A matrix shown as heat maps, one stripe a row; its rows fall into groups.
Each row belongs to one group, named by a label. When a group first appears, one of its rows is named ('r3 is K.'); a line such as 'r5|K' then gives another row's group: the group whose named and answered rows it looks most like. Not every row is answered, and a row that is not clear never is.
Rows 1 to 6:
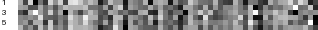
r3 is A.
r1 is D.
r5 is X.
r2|X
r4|X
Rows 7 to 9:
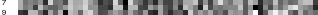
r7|X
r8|X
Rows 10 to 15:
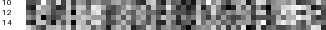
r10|A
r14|A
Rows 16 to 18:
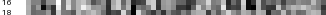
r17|D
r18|X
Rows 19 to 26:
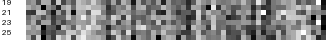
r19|X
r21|A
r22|D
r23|X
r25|D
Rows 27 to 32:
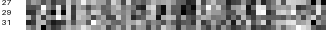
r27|D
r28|A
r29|A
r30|D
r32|D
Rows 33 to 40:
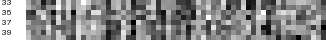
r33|D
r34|D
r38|X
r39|X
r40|X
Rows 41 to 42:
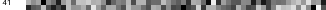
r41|D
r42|A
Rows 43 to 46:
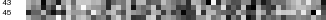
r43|D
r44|D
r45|A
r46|D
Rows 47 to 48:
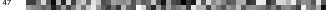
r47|A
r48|X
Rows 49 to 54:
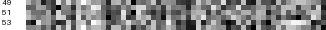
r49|D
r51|X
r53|A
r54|D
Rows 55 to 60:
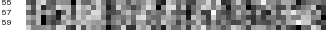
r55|A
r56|D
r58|D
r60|X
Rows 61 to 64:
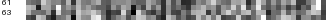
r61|A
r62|X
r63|X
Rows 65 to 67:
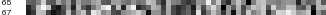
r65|A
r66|A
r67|A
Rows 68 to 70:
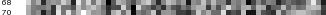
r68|D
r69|X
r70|D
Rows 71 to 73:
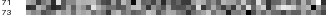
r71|X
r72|A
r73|D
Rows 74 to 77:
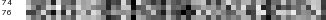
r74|X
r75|X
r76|A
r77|X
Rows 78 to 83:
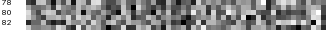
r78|A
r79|X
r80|X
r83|X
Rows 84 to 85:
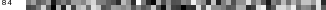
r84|X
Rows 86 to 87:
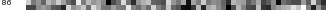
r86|X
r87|A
